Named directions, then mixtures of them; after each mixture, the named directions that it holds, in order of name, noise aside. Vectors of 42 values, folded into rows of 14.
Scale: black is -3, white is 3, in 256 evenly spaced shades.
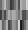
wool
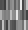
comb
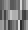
comb, wool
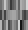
wool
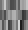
wool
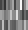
comb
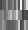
comb, wool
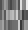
comb, wool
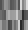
comb, wool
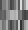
comb, wool
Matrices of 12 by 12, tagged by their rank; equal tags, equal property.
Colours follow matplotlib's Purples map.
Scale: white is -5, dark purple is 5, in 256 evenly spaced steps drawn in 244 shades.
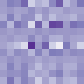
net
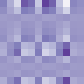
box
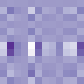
box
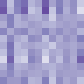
net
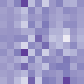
net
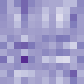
net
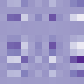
box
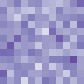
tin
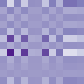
box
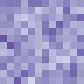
tin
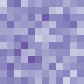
tin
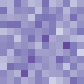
tin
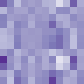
net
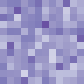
tin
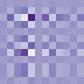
box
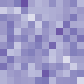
tin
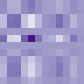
box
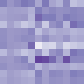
net
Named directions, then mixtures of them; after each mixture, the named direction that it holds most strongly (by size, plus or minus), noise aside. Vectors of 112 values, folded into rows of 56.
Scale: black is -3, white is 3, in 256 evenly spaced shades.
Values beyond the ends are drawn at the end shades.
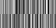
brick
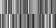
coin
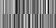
brick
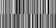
brick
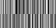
brick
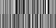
brick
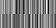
brick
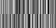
brick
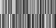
coin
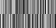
brick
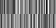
brick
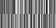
brick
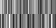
coin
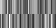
coin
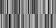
coin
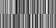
brick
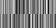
brick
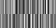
brick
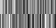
coin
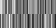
coin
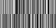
brick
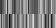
coin
